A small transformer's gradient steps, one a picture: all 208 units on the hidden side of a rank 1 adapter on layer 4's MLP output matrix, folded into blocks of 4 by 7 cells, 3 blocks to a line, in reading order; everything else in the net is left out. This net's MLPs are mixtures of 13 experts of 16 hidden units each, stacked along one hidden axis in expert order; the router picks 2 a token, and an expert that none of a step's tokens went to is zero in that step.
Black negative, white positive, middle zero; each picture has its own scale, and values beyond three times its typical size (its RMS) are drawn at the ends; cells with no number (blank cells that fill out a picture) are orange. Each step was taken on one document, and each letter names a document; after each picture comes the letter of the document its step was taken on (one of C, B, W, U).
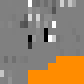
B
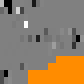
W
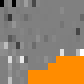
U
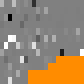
U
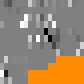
B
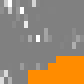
W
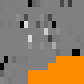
B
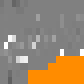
U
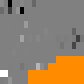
W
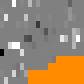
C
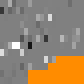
C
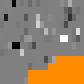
C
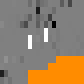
B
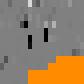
B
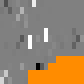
W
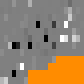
C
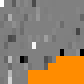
U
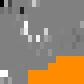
W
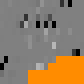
B
